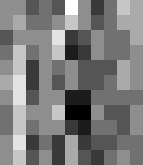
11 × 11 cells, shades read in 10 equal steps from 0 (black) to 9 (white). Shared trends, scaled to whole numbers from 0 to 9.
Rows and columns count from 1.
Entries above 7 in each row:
1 0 1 0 0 1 1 0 0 1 0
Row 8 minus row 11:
-1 0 2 0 5 -6 -3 3 -1 -2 1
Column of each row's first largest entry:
6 6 5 2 2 2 2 2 2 2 2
